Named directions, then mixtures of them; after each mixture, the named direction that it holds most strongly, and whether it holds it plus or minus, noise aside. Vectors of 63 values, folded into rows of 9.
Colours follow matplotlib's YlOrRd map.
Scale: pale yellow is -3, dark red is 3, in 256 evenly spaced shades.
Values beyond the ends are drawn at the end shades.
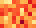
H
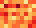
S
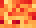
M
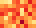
H, plus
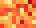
H, plus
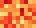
H, minus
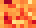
H, minus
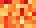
H, minus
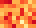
H, minus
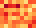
S, plus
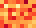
S, minus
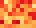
M, plus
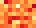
M, minus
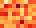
S, plus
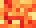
M, minus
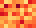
S, plus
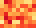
M, minus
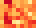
M, minus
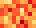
H, plus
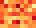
M, plus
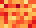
S, plus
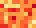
S, minus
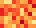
H, plus
